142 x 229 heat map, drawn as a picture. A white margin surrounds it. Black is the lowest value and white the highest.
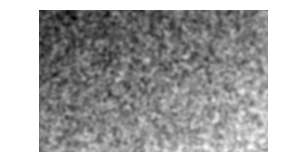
Ninth with the highest average: bottom right. Slope: up to the bottom right. Grain: blotchy. Ninth with the lowest average: top left. Mirror symmetry: none. Odd rows or columns: none.
